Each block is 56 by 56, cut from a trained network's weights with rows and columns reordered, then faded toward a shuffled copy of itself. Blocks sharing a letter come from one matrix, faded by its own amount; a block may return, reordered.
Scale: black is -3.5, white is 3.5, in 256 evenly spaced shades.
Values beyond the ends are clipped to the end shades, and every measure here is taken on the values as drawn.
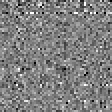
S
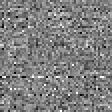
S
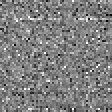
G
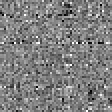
S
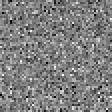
G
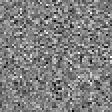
S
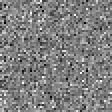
G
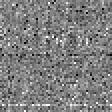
G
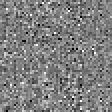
G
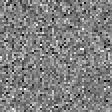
G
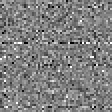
S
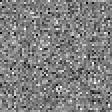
G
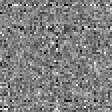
S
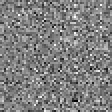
S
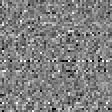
S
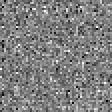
G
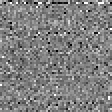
S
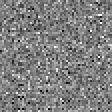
G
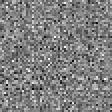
S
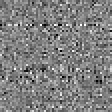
S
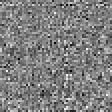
S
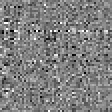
S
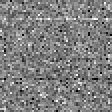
G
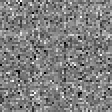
G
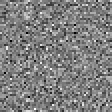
S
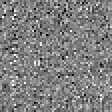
G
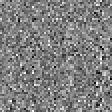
S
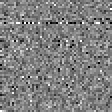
S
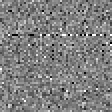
S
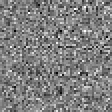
S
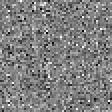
G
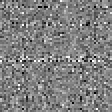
S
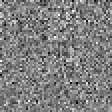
S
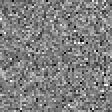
G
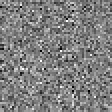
S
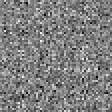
S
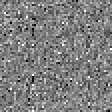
G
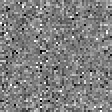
G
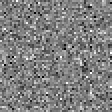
G
